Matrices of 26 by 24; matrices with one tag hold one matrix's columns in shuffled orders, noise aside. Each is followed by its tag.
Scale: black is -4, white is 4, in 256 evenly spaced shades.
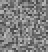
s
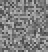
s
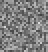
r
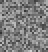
s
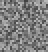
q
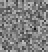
q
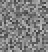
r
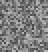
s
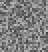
r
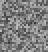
r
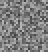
r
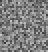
s
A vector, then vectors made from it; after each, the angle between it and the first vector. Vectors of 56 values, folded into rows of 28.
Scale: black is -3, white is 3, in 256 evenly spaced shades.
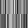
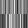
nearly parallel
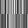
nearly parallel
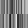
partly opposed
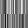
partly aligned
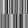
orthogonal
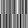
partly opposed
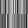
nearly parallel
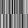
partly opposed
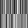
partly opposed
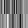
partly opposed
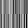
partly aligned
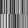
partly opposed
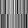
nearly parallel
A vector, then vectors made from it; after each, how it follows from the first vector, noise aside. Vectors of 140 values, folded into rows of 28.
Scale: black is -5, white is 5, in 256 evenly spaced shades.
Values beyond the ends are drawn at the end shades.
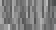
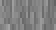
shrunk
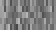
wrapped around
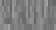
shrunk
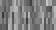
reversed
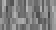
wrapped around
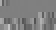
partly zeroed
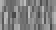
wrapped around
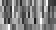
scaled up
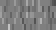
partly zeroed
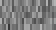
sign-scrambled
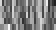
scaled up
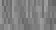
shrunk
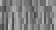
reversed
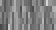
reversed
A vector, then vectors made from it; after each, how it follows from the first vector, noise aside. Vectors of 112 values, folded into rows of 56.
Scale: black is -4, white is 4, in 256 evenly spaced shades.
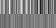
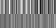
copied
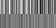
copied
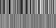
negated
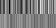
negated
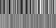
negated
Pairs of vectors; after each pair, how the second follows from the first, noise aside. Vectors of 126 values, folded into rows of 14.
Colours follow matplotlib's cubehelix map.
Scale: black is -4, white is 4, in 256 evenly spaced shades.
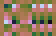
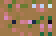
partly zeroed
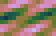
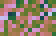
sign-scrambled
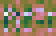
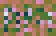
sign-scrambled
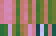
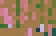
partly zeroed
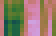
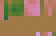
partly zeroed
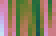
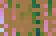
partly zeroed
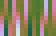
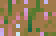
partly zeroed
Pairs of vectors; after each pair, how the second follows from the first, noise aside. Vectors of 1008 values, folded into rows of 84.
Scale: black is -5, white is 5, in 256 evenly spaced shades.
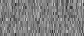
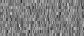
shuffled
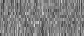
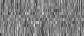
copied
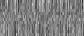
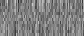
copied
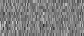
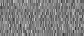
shuffled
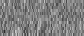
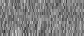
copied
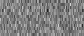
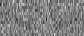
shuffled
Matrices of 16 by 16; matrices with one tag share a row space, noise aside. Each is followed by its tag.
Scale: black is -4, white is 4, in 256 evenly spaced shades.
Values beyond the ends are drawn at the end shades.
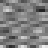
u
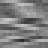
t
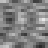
u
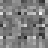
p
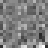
p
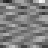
u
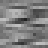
t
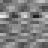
u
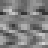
u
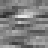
t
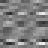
u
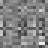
p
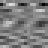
u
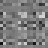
p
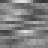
t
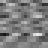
u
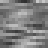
t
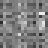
p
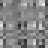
p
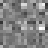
p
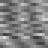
u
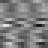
u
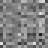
p
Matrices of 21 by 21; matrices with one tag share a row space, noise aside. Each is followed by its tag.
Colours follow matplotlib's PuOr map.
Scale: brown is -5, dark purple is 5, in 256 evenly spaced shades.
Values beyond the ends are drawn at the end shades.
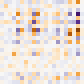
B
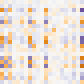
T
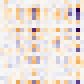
B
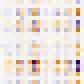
B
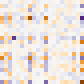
T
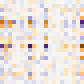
T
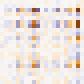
B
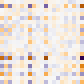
T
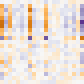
T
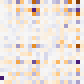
B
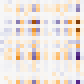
B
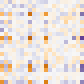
T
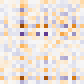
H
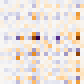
B
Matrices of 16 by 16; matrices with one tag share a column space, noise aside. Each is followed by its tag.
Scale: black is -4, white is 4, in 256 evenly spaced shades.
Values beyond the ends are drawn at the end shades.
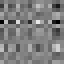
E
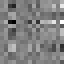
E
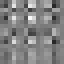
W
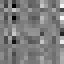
W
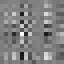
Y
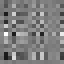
Y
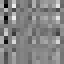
W
